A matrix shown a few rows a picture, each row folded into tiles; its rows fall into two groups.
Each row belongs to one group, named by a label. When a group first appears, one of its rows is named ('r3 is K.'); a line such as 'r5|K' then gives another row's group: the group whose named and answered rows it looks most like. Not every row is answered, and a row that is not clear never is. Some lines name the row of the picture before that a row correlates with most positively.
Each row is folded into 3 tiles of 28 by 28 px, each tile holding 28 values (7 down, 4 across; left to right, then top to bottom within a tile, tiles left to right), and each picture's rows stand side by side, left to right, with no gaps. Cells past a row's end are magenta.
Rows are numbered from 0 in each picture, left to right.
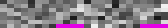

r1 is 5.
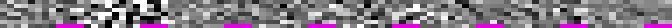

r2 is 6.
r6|5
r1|6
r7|6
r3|5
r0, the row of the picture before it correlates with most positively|0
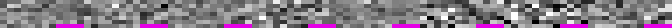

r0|6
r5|6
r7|5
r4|6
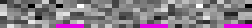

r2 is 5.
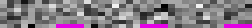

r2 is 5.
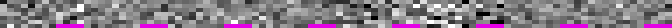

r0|5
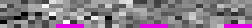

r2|6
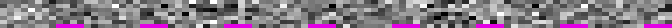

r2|6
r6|5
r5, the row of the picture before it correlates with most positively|0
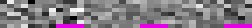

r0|5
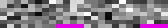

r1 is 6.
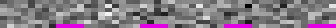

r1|6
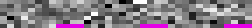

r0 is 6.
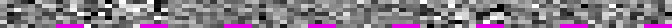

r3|6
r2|5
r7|6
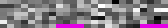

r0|6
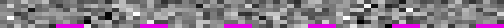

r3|6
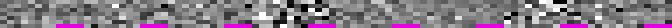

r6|6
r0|6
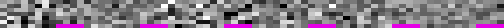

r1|5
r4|6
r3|5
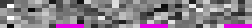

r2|6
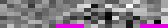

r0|5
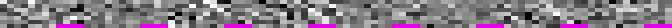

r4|5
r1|6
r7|6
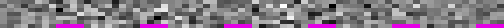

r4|5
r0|6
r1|5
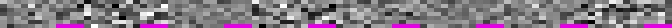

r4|6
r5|5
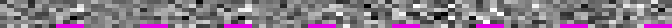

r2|5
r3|5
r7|6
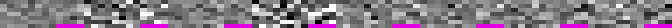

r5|5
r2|6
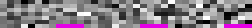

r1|5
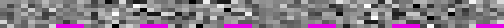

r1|6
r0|6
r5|6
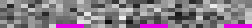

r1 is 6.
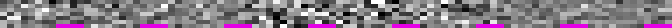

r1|5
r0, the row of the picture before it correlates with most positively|1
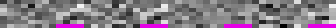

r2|5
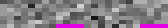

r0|5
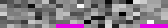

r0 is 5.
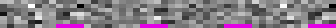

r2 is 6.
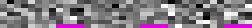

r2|5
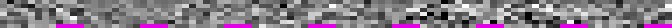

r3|5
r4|5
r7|5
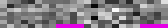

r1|6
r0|6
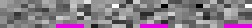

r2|5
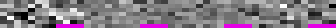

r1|6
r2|6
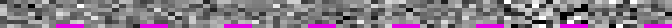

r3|6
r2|6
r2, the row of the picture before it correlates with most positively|2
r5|6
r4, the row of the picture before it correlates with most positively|2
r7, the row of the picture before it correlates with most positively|2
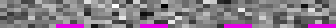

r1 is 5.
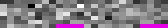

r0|5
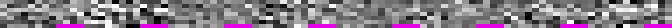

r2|5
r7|6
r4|5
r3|5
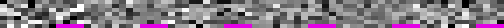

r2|6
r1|6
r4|5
